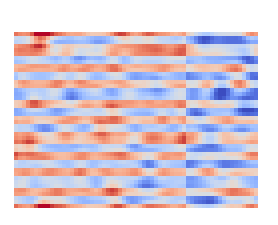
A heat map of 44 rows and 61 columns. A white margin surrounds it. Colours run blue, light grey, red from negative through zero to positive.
The left part is higher, up to a seam about 70% of the way across. Overall the values sit about 50% of the way up the scale. Stripes running across repeat 10 times from top to bottom.
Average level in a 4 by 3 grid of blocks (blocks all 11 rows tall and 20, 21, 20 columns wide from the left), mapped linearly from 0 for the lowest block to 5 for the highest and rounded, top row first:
5 5 1 / 3 3 0 / 4 4 2 / 5 3 2
